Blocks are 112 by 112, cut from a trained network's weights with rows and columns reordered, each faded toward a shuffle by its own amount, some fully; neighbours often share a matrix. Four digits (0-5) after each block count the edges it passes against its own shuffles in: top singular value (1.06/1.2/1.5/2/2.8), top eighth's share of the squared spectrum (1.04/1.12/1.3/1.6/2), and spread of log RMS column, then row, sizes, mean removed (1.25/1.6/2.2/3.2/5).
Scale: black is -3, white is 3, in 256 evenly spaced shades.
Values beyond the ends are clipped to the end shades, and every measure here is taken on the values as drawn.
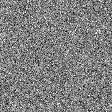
1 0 0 0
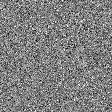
0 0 0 0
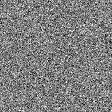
3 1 0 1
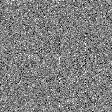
2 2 1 0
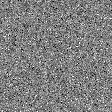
0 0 0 0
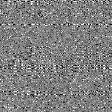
4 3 0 3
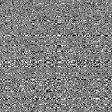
5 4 1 4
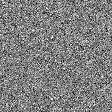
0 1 0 0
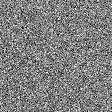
0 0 0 0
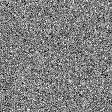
0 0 0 0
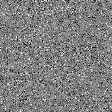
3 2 0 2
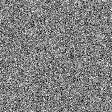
1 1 1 0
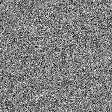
0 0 0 0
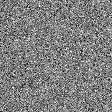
0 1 0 0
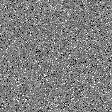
1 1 0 0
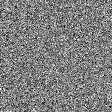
1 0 0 0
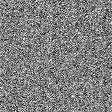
2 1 0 1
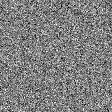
1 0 0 0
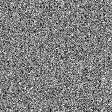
1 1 0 0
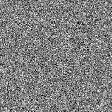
3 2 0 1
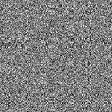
4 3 2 2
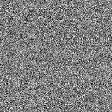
4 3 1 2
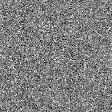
2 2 0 1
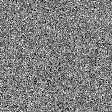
2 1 0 0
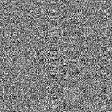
4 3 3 2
